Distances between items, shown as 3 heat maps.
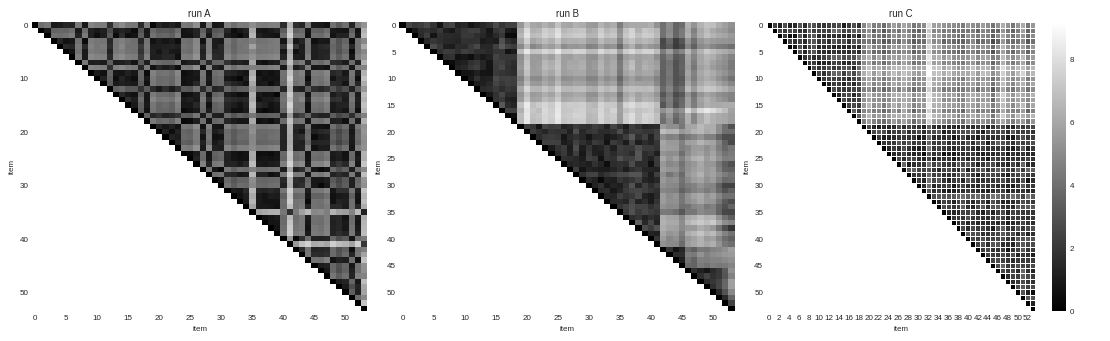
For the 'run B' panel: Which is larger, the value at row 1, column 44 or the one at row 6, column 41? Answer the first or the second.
the second
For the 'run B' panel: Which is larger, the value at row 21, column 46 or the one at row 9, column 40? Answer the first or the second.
the second
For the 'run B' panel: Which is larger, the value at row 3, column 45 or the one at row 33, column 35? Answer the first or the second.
the first
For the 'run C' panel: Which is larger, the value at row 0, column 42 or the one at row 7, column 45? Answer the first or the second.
the first
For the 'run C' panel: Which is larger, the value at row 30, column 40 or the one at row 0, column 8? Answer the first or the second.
the second
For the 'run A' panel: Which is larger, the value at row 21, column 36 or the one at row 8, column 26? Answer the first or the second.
the second
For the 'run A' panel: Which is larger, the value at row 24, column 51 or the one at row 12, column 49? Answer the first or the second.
the first
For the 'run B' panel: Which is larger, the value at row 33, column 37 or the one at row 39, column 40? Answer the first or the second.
the first
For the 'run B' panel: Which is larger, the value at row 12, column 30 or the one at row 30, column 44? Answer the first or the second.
the first
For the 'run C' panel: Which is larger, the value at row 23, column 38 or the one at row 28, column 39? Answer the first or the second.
the second
